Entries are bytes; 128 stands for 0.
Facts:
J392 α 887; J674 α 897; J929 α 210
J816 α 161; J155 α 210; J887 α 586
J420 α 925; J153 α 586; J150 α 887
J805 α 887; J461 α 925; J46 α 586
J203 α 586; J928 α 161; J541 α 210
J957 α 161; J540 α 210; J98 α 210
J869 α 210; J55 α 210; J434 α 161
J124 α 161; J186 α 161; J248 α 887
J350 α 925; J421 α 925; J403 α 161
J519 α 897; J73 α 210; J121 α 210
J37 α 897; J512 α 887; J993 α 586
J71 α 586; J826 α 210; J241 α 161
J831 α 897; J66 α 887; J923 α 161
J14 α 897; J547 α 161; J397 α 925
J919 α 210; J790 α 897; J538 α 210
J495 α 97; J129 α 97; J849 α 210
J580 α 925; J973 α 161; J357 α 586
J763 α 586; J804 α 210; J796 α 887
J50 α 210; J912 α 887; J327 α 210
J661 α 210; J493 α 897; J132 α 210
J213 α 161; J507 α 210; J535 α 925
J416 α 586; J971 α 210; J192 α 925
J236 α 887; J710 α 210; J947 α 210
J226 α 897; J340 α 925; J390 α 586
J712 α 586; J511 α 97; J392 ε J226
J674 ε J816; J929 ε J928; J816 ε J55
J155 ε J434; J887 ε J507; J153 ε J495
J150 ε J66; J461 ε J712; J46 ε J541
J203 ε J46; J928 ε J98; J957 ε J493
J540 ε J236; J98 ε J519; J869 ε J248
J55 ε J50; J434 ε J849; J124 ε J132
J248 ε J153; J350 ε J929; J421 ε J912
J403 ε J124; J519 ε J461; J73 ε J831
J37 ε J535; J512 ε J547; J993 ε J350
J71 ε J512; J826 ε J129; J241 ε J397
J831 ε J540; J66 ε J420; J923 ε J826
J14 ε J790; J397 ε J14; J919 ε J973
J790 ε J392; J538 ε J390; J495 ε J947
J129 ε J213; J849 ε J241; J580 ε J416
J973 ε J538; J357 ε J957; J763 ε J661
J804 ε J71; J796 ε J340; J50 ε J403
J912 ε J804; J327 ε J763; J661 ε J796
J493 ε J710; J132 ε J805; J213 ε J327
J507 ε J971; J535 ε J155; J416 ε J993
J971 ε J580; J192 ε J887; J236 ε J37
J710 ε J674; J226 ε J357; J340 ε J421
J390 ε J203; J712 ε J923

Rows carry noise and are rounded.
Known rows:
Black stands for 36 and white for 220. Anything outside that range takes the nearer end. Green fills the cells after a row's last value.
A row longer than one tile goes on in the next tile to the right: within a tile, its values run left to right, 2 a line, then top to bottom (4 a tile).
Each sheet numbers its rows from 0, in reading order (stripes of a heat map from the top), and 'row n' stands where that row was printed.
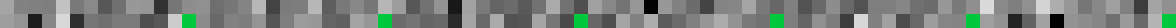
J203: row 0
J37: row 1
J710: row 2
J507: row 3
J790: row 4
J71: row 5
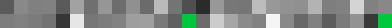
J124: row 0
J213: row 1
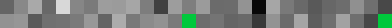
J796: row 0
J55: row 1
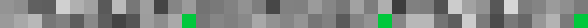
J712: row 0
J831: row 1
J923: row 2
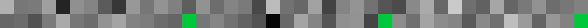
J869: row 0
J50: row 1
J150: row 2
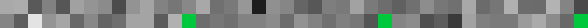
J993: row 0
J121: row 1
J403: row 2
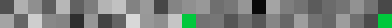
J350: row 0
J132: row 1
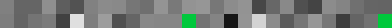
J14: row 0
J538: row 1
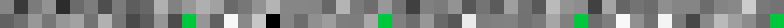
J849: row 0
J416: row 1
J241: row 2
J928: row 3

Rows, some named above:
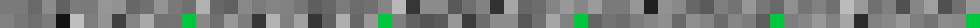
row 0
J493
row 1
J357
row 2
J73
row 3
J121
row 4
J511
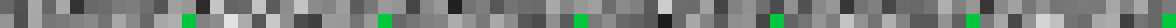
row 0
J236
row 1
J461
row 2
J540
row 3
J50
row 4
J540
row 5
J973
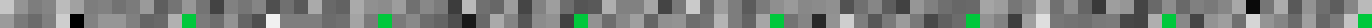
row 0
J153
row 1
J241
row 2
J50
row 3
J420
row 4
J538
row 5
J390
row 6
J535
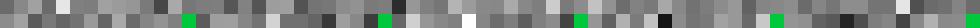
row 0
J796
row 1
J826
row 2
J213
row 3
J887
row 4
J674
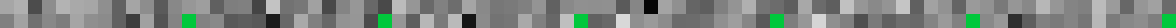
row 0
J763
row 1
J50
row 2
J887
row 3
J929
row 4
J519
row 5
J547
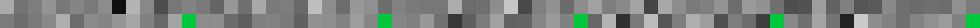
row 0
J495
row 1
J186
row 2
J226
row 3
J804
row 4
J392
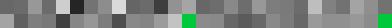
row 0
J397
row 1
J186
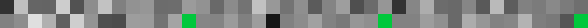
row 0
J461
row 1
J511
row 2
J805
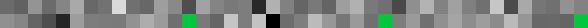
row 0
J816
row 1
J971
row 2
J512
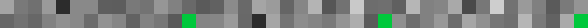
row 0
J121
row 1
J957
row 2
J420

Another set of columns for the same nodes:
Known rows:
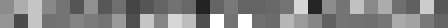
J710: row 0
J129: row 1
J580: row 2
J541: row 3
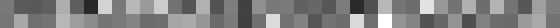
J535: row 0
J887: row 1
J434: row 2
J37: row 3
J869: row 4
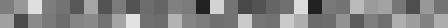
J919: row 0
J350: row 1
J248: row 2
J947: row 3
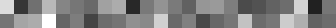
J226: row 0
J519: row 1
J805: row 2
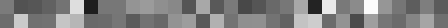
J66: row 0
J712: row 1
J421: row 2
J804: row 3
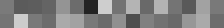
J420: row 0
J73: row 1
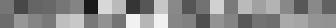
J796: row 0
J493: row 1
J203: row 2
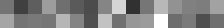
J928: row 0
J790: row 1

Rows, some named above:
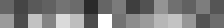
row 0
J129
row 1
J403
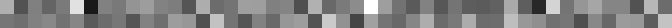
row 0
J392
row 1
J826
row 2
J826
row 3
J804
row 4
J535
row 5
J826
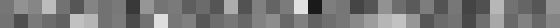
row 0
J763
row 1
J434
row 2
J392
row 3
J403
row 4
J241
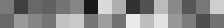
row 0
J796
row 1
J674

